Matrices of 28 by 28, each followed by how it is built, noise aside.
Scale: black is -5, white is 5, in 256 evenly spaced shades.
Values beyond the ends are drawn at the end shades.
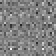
low rank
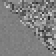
upper triangular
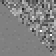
upper triangular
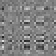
low rank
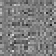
low rank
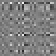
low rank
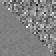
upper triangular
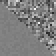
upper triangular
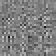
low rank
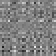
low rank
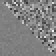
upper triangular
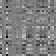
low rank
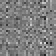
low rank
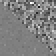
upper triangular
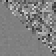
upper triangular
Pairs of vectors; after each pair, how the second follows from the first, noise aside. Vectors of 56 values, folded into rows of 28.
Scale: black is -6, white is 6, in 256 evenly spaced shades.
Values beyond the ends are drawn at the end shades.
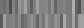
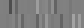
partly zeroed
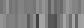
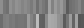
negated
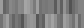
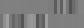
partly zeroed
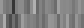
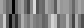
scaled up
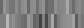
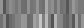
negated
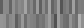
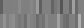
partly zeroed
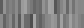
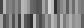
scaled up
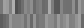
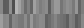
negated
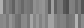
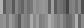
copied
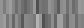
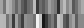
scaled up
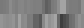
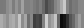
scaled up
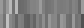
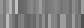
copied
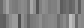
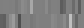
partly zeroed
